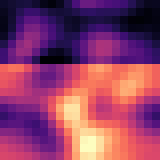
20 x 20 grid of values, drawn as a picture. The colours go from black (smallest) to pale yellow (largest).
The bottom part is higher, past a seam about 40% of the way down. The top right is the ninth with the lowest average. The field is mottled with small blotches. No regular stripes run through it.
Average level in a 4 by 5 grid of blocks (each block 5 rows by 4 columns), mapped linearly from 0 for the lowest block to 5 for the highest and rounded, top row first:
1 1 1 1 0
2 1 2 3 2
2 3 4 4 3
2 2 5 4 3
